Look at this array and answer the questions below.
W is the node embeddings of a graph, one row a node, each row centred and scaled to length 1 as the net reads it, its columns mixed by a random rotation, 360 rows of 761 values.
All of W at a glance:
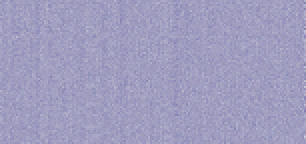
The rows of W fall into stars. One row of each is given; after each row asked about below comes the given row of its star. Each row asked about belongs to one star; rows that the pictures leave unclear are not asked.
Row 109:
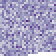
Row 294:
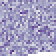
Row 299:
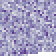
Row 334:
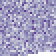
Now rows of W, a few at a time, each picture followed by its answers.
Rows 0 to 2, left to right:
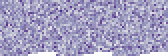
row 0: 334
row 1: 299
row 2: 109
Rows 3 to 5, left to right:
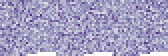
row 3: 294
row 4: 109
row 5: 299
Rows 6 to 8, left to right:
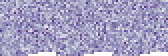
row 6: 334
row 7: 334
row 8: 334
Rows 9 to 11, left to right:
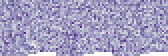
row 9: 294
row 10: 109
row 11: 294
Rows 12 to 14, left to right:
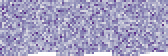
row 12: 294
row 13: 299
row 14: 294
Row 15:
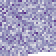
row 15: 294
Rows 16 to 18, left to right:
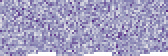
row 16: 334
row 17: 334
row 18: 109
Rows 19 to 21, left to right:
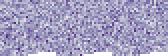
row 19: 294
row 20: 109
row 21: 299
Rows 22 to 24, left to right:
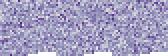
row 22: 334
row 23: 334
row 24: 299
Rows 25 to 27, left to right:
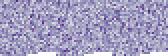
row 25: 109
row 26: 294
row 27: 299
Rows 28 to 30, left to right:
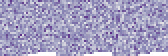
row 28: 109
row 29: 109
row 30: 299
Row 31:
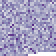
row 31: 109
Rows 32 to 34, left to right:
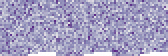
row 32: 294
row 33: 334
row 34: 294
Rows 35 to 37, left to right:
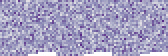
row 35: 334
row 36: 109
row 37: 109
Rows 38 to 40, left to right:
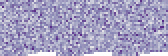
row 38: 109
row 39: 109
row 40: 109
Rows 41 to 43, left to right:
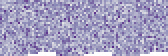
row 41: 299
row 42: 294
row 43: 299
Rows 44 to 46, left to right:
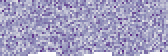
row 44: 334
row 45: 109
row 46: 109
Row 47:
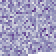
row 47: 109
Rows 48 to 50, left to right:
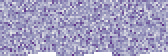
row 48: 109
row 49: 334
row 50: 294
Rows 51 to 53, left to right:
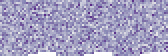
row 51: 334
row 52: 334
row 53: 294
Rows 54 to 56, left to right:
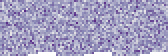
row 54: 334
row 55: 334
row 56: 299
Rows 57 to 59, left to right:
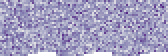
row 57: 294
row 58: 294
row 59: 334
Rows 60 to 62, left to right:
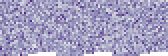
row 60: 294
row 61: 299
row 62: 334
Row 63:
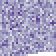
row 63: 334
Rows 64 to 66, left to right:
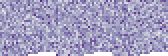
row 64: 109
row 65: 299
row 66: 109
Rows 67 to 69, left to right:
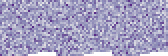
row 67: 294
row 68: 294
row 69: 109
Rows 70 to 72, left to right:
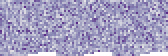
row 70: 299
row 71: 334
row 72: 294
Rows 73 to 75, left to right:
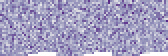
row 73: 109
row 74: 109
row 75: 294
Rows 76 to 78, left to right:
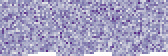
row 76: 294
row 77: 299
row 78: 299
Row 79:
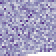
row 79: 109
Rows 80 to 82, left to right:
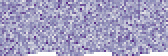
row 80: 294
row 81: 109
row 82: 294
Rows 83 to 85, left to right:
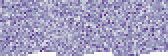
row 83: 294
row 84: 334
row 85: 109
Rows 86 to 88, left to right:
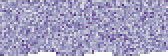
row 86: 299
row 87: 334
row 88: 109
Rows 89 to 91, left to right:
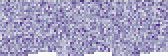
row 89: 334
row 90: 299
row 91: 299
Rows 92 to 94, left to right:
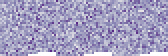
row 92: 334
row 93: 334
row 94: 299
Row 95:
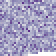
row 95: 299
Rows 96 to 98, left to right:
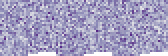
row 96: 299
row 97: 109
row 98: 109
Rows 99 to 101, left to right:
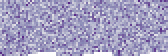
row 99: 294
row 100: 334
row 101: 294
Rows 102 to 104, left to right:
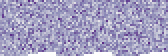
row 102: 109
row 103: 294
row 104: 109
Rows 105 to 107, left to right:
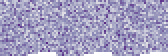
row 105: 294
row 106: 294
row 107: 294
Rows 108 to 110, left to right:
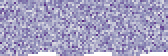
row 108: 299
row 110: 109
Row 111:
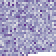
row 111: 294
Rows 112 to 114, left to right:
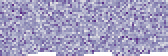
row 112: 294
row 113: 334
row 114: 334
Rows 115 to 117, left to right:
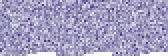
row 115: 109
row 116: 294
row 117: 299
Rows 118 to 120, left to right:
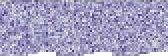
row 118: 299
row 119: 334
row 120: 294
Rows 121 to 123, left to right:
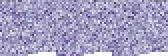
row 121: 334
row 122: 294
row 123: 294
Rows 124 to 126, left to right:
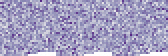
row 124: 109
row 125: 294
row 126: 109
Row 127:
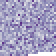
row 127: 334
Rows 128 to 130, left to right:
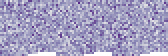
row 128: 294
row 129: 299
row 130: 294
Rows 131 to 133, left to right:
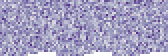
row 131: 299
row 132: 294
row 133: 299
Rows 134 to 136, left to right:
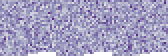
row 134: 299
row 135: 109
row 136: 109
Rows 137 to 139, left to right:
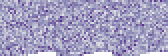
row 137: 334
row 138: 294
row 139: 294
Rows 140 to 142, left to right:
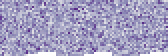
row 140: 299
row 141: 299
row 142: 334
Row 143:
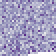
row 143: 109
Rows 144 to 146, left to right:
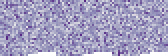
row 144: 294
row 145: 109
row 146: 109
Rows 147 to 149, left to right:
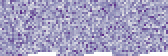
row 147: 109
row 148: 299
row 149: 109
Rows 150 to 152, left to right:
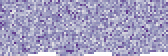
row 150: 299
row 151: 109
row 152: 334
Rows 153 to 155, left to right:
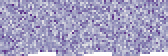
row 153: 294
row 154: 294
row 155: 299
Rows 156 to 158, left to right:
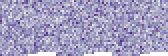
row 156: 299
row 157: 334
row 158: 294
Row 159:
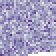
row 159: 294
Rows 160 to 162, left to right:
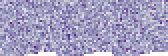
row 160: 299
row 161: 109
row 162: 294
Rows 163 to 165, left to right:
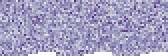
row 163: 334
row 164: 334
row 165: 334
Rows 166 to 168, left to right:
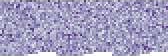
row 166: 294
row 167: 109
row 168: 299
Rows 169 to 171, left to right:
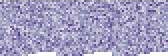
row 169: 109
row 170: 334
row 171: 299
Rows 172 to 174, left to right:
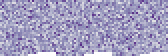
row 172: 109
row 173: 334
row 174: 294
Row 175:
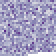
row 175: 109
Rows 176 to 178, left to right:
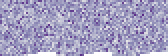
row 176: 299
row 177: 334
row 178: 109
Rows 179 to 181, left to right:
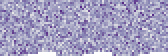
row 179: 299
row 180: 299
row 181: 299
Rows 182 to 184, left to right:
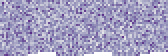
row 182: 294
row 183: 109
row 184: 334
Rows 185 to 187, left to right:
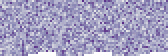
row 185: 299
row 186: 294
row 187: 299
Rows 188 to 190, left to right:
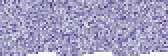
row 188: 334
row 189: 109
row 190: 294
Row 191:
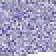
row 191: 294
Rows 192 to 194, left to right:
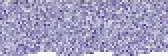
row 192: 299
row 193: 299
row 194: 109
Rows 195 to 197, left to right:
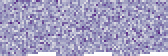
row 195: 299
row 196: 334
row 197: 299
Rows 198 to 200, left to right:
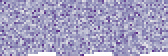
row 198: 334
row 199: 334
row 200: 294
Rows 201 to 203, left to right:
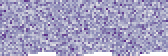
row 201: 299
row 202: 294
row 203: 294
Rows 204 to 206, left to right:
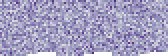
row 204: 109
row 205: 299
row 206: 109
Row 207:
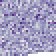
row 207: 334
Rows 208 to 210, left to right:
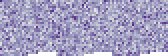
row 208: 334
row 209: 294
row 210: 334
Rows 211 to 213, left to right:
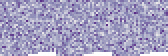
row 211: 109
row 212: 294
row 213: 294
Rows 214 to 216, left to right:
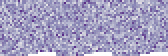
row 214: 334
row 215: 294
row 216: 334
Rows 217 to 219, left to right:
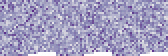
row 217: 109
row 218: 334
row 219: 294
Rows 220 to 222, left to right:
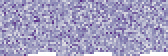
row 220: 334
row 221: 299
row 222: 294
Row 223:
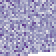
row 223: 109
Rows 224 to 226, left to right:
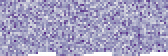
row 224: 334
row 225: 109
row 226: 299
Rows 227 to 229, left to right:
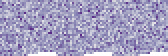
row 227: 294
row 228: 109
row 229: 299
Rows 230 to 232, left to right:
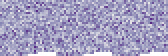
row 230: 299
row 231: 334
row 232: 334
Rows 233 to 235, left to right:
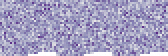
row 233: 299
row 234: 109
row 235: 334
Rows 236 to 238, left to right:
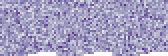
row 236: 299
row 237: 109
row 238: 109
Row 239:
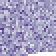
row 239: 294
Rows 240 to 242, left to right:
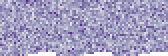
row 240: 299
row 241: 299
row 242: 109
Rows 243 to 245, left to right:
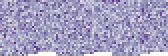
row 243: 299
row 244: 109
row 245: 334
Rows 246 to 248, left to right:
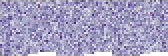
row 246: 294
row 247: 299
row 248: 294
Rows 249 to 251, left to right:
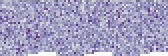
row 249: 299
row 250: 334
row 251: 299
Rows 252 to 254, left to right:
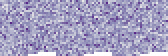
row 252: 299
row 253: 334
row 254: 294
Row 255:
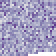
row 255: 334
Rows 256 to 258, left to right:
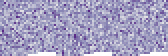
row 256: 294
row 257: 109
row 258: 299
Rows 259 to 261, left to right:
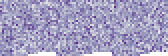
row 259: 294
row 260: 109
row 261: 109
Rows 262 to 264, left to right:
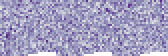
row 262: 294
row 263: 294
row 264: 294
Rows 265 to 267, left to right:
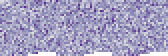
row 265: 299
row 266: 334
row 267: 299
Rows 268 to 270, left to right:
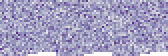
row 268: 109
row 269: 294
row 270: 334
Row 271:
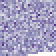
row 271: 334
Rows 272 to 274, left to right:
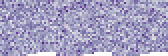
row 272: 294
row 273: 299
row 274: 334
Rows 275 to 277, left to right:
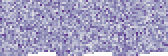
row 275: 299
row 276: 294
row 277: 109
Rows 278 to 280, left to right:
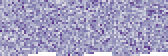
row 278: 334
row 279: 299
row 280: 299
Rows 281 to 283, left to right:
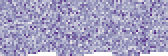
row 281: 109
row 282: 109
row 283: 334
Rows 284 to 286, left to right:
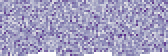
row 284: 299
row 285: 109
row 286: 109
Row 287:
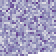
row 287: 294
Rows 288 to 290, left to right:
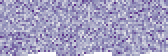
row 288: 109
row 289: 294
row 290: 294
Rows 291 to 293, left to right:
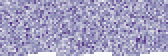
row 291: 299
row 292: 299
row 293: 334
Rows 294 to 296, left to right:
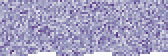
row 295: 334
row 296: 299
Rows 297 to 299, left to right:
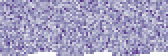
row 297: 294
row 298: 299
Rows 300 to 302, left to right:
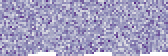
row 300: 109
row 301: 299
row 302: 299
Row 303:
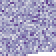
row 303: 334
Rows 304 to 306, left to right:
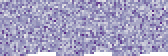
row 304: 294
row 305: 299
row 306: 294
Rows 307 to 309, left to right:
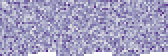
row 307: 299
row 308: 294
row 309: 334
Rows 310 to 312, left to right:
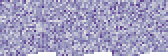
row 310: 334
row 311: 334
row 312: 294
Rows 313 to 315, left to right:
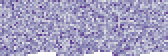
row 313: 109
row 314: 299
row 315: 294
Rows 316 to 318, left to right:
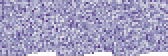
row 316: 109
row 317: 334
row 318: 294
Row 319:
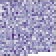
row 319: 109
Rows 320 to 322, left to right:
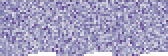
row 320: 294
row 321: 294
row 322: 294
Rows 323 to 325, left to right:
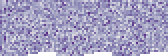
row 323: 299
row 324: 334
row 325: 334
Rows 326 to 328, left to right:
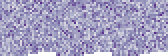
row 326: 299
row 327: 299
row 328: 334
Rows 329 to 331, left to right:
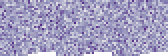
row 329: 109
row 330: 299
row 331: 294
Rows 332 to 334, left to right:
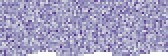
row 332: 294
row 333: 109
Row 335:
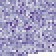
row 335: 334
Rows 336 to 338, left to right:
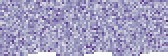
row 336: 294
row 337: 299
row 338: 294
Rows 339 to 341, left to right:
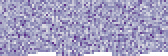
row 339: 109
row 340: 334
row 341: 294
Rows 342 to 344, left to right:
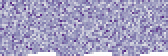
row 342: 109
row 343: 294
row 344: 294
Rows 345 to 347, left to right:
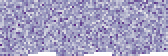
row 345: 294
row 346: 294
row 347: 299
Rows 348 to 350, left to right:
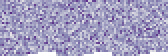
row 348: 334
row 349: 294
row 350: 299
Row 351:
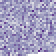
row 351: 109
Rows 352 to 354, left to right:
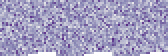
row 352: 334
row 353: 294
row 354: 334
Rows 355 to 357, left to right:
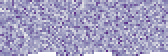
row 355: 294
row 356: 334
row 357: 294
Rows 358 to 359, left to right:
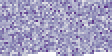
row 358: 109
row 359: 334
